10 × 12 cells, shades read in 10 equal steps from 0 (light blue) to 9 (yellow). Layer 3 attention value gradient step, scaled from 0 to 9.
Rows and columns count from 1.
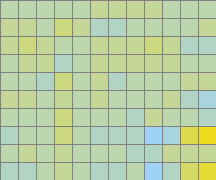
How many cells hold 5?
6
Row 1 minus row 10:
1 1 0 -1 0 2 2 1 4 1 -3 -5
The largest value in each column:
4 5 4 5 4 4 4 4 5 4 7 9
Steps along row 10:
same up up down down same up down up up up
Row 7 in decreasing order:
5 4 3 3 3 3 3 3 3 3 2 2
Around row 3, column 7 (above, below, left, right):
2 4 4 4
